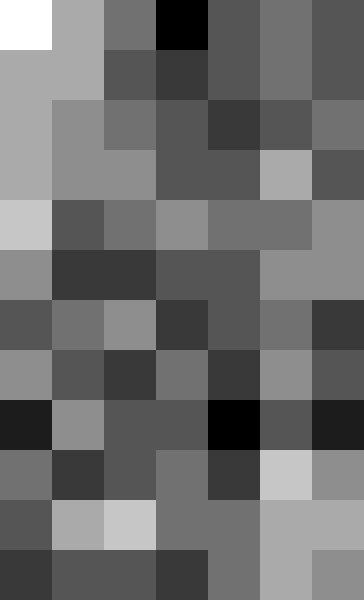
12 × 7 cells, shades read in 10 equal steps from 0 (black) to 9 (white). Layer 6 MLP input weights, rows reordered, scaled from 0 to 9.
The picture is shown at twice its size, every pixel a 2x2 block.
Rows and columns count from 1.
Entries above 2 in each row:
6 6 6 7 7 5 5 5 4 5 7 5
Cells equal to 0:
2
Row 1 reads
9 6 4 0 3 4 3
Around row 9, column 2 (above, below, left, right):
3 2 1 3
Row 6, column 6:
5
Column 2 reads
6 6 5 5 3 2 4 3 5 2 6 3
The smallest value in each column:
1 2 2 0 0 3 1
